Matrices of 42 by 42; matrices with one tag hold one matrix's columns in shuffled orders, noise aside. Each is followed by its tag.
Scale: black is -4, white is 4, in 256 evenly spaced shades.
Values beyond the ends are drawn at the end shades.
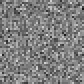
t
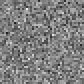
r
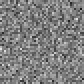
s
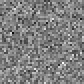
r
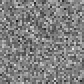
s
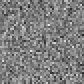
t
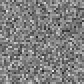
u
